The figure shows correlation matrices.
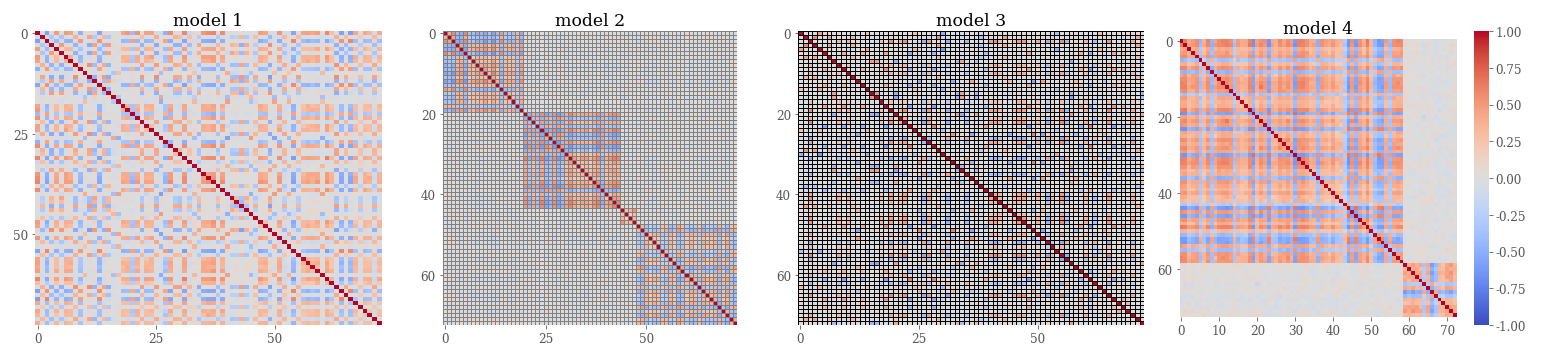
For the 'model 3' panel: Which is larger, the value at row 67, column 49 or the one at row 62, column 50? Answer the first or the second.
the first
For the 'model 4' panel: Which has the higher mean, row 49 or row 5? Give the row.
49
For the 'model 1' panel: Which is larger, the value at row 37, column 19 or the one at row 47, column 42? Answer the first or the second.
the first
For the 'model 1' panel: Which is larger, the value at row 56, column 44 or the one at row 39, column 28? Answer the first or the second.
the second
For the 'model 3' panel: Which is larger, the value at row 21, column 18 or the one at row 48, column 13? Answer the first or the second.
the second
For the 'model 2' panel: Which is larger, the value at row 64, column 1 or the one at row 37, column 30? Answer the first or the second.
the second
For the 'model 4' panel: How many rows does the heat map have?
73
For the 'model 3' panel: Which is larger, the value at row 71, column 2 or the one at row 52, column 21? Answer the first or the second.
the first
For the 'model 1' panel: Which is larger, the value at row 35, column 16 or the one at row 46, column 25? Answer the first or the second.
the second
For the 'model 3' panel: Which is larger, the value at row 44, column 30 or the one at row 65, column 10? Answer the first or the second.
the second
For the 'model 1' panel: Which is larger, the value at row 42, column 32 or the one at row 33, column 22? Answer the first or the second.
the second
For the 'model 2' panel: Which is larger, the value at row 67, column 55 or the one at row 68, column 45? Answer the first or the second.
the second
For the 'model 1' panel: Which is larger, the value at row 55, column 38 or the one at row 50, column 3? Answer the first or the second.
the second
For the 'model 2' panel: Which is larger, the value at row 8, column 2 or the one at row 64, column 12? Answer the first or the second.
the second
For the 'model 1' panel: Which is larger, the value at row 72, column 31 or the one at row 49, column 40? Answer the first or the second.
the first
